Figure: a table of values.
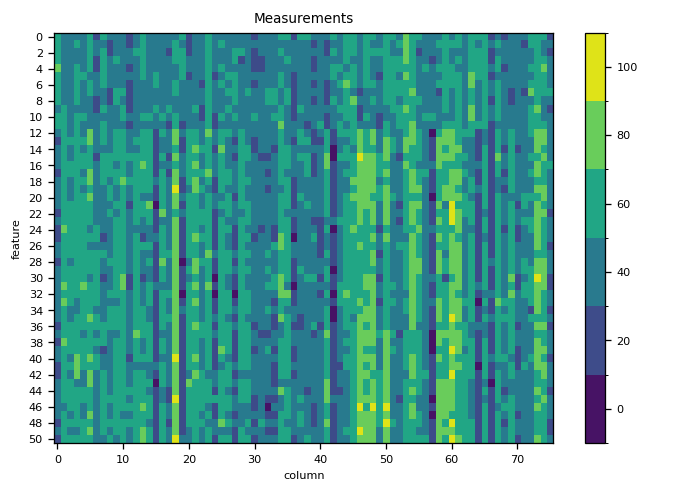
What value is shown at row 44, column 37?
40
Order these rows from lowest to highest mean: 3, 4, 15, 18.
3, 4, 18, 15
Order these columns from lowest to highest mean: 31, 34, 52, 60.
31, 52, 34, 60
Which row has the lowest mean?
8
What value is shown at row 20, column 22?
40
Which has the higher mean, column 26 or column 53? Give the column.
53
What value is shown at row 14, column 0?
40
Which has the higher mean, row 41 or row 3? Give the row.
41
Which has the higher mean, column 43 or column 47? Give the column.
47
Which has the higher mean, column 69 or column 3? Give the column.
3
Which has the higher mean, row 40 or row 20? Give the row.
40
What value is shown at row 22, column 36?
40
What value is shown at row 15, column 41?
80
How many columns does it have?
76
